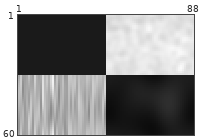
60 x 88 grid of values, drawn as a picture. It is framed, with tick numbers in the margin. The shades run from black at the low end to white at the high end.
The table splits into 2 rows of 2 panels. Panel 1,1: very low, flat. Panel 1,2: very high, blotchy, faint in contrast. Panel 2,1: high, streaked downward. Panel 2,2: very low, smooth, faint in contrast.
